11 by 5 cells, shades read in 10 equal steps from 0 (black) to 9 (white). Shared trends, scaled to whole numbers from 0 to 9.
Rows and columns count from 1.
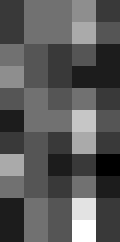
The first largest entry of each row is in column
4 4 1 1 2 4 4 1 1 4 4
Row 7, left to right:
2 3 2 6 2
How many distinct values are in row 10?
5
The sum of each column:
31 39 30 55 19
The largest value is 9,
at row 11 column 4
